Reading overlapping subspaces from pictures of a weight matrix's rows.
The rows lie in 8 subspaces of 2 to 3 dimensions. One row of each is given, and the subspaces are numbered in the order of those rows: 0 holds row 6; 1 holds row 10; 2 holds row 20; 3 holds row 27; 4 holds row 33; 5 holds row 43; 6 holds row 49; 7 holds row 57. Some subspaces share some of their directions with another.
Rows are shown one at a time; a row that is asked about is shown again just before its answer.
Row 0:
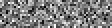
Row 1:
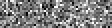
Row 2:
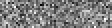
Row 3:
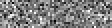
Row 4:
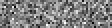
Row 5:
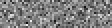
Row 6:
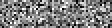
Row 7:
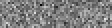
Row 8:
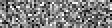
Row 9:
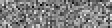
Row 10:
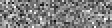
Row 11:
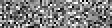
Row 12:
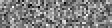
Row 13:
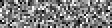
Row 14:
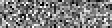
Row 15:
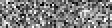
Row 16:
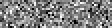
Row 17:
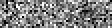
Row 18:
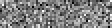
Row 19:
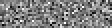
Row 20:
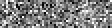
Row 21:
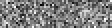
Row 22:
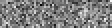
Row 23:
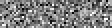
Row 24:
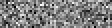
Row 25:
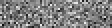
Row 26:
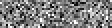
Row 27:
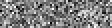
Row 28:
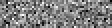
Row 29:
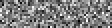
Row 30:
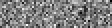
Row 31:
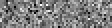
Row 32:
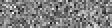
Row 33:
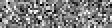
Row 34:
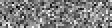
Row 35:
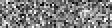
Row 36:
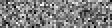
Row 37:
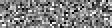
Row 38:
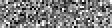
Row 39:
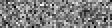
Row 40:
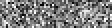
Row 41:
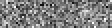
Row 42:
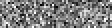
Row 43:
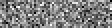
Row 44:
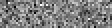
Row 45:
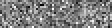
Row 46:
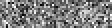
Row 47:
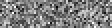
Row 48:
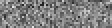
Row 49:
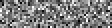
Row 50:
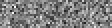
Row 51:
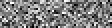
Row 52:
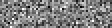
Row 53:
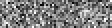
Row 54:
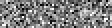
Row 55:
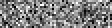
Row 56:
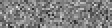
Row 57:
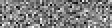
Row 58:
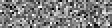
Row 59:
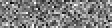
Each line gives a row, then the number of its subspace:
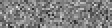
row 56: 4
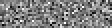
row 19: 5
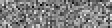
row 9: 6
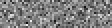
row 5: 1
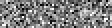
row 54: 5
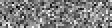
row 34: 4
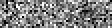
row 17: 2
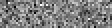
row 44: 4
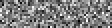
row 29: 6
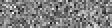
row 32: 3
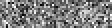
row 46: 7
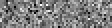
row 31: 4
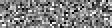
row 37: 5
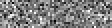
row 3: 1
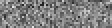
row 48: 3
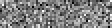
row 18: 6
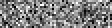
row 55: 0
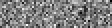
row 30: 1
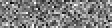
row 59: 4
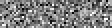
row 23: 5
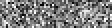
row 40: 7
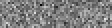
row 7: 2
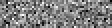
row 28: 0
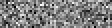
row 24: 1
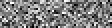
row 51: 4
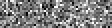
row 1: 2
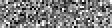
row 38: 0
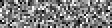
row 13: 6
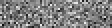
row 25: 7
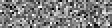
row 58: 3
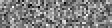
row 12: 3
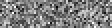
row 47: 3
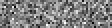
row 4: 3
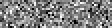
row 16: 4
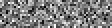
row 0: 6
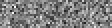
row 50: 3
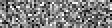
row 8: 5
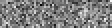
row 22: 1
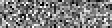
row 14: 3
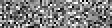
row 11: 7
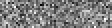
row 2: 1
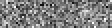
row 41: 2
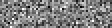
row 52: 0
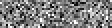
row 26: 4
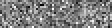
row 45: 0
